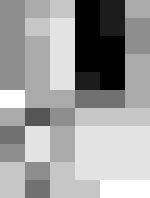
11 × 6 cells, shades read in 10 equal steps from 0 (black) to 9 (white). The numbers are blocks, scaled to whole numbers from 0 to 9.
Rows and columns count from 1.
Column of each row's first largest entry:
3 3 3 3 3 1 4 2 2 4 5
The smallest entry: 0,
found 7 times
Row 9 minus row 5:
0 2 -2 7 8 2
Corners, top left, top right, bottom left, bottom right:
5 6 7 9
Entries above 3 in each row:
4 4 4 4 4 6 5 6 6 6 6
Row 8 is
4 8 6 8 8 8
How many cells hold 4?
4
